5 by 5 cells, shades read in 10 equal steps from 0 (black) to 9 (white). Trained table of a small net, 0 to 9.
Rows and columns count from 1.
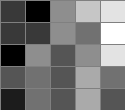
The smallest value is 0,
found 2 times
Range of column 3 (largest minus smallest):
2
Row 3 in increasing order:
0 3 5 5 8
